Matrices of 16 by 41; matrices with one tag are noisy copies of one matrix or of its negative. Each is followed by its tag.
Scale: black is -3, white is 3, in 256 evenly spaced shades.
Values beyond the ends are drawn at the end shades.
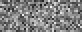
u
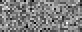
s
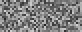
s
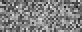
u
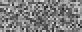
u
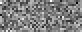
s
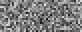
u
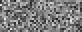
s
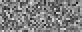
s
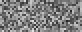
s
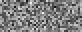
s
